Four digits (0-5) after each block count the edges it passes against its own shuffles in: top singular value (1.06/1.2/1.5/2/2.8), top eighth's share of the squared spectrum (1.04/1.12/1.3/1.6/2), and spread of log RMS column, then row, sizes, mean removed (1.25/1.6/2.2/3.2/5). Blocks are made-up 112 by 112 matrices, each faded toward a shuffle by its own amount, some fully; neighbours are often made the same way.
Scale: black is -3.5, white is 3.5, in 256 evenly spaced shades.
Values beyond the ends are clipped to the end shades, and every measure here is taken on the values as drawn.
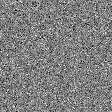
0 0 0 0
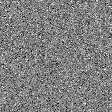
0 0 0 0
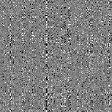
4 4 3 2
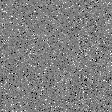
3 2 1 0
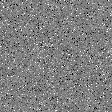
2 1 0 0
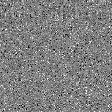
3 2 1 1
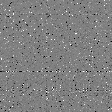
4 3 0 1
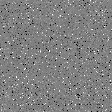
3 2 0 1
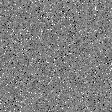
0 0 0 0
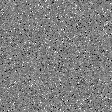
0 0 0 0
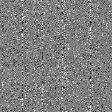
2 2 2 0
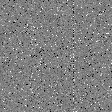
2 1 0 0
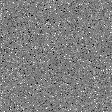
0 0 0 0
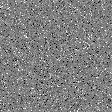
0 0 0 0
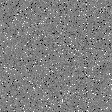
1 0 0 0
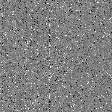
2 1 2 0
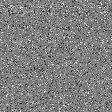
0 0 0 1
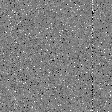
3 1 1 0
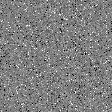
1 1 1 0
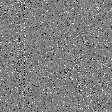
2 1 1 0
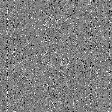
2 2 3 0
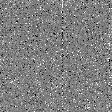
2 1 2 0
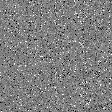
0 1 2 0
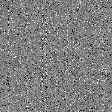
1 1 2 0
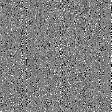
2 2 3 0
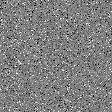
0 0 1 0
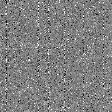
2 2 3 0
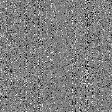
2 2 3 0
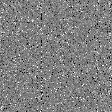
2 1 2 0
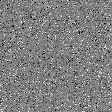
2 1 0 0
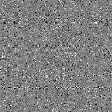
4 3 1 2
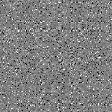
4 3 2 2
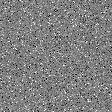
2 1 0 0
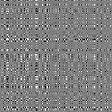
5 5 4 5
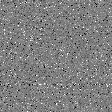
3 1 0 1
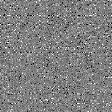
4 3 1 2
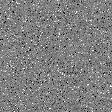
2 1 0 0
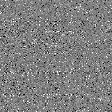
3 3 1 2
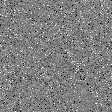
1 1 0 0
